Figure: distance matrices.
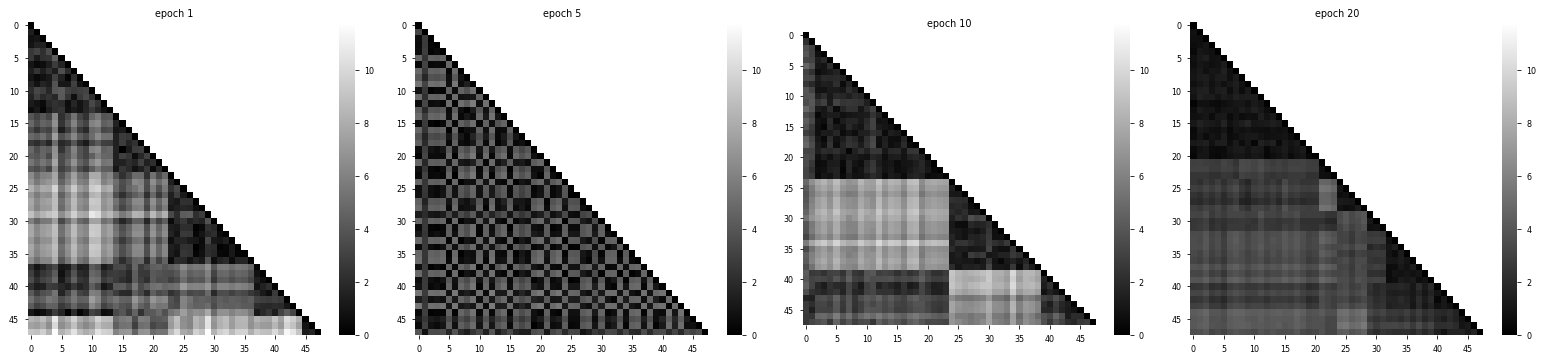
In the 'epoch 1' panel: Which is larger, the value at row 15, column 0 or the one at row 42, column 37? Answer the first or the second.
the first
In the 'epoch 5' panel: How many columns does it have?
48
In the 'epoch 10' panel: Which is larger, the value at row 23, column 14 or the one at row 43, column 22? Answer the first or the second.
the second
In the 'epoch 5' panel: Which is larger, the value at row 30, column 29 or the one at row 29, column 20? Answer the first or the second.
the first
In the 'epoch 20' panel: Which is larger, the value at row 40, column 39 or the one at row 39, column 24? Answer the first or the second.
the second
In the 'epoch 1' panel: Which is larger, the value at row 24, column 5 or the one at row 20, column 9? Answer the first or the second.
the first
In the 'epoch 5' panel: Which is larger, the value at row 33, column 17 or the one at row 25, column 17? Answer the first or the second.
the second
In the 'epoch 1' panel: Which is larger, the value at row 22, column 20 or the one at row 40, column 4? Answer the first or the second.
the second
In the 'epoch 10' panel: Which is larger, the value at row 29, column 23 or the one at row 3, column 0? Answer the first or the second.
the first
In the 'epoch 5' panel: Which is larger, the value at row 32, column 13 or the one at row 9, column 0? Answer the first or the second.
the second
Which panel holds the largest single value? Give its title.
epoch 1
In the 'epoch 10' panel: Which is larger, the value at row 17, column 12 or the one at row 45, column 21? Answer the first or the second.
the second
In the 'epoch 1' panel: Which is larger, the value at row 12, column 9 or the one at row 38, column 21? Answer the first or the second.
the second
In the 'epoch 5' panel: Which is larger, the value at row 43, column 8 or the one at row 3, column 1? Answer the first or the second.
the second
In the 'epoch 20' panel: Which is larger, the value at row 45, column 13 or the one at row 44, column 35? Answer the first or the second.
the first
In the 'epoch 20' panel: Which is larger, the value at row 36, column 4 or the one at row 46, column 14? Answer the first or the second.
the second
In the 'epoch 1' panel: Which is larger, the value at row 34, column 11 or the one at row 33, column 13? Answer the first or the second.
the first
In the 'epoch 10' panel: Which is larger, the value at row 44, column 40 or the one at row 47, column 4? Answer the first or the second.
the second
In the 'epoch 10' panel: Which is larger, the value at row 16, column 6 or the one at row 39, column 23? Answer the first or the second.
the second
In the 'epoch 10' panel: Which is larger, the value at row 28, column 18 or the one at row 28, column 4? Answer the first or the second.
the first
